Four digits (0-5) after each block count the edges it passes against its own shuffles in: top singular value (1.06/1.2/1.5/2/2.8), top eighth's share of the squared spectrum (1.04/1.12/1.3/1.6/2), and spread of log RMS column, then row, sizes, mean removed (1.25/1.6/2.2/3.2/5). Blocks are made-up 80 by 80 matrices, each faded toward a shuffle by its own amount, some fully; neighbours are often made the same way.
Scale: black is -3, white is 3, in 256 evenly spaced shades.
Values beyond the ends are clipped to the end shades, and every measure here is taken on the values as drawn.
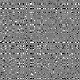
5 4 3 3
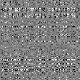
4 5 2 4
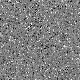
0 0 0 0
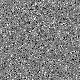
1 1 0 0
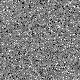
2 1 0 0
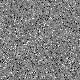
0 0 0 0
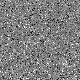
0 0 0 1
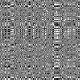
5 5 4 4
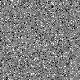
3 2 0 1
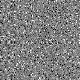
3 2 1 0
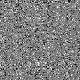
4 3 1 2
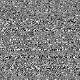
1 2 0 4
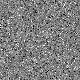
0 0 0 0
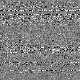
2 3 0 4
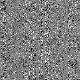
1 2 3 0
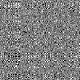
4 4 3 3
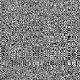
4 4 3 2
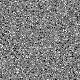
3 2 0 1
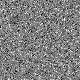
1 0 0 0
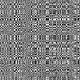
5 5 4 4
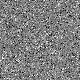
0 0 0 0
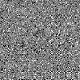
4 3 2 2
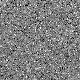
0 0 0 0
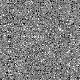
3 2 1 1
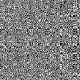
4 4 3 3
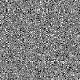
4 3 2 2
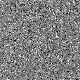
2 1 0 0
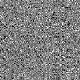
4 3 2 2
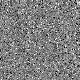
3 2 0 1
